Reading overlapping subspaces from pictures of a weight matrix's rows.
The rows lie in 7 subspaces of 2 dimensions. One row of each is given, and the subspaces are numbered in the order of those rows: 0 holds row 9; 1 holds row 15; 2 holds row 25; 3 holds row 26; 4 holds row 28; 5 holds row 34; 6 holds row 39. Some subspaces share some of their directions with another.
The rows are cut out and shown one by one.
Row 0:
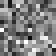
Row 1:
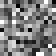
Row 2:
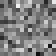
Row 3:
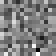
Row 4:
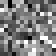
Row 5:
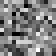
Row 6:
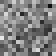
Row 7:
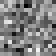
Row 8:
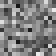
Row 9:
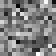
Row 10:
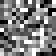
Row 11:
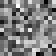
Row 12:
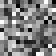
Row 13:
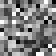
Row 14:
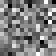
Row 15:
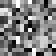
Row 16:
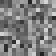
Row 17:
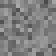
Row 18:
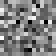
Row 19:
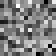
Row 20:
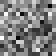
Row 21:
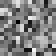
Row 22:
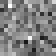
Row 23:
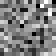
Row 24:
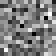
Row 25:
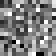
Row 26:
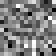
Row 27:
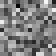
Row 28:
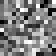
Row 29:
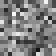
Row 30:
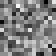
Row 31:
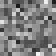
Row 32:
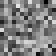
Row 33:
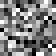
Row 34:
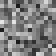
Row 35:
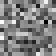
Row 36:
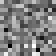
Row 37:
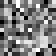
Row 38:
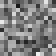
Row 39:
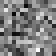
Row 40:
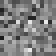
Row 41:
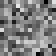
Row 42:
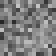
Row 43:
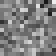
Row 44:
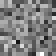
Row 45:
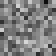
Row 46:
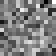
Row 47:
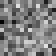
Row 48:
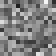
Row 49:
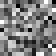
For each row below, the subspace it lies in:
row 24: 4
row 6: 0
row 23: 4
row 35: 1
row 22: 5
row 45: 2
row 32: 2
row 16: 2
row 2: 6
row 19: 6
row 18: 1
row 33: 3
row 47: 0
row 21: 1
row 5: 6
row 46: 4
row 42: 0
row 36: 3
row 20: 0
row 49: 3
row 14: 5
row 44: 2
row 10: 4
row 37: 3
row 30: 3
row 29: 6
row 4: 5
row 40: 1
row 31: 0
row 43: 4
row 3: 3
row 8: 4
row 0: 5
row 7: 6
